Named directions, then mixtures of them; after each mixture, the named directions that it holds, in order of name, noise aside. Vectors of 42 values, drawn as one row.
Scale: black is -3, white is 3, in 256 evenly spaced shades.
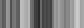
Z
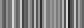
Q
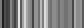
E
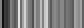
E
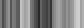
Z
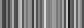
E, Q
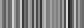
Q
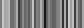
E, Q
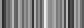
E, Q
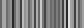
Q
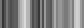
E, Z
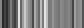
E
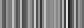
Q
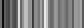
E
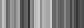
Z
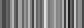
E, Q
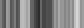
Z
